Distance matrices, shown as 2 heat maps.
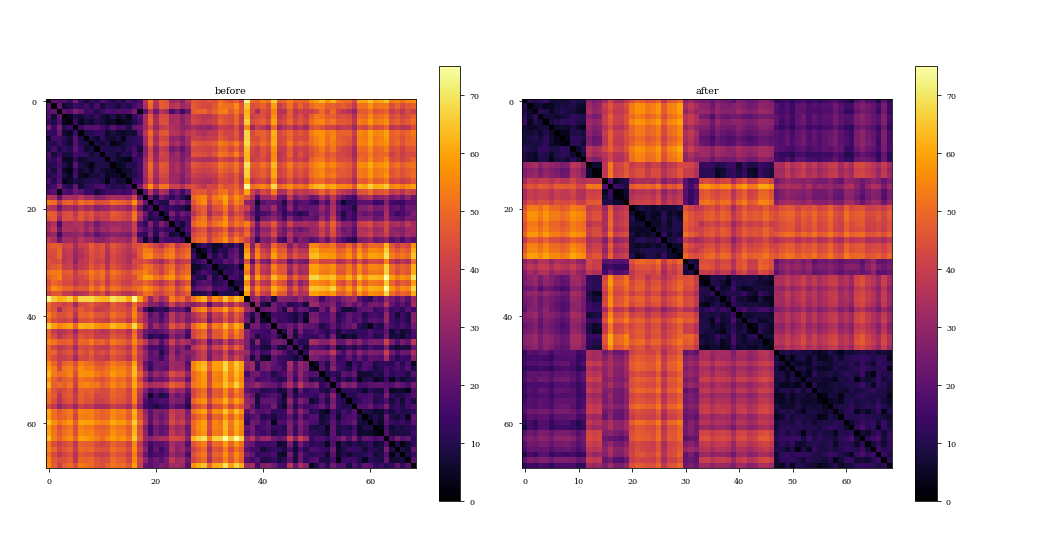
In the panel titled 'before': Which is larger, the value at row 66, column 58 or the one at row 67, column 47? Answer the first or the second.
the second
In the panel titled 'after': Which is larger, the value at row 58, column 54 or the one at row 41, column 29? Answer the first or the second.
the second
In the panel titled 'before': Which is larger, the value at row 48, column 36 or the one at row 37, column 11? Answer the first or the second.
the second
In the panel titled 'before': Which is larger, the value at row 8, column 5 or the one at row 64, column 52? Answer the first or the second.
the first
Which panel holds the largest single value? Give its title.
before
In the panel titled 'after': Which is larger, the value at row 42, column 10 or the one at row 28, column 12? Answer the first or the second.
the second
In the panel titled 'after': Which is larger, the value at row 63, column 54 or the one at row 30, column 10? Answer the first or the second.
the second
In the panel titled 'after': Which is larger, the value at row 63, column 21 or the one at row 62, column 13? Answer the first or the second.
the first
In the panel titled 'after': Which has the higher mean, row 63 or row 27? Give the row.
27
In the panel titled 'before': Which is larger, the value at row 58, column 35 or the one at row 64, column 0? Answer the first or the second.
the first
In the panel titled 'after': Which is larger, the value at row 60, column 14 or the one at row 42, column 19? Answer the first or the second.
the second
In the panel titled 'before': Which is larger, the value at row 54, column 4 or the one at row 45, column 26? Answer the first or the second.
the first
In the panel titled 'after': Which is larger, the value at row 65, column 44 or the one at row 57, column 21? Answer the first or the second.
the second
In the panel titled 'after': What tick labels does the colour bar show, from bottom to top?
0, 10, 20, 30, 40, 50, 60, 70
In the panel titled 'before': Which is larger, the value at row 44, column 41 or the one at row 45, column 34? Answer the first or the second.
the second
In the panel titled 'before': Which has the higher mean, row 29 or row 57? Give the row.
29
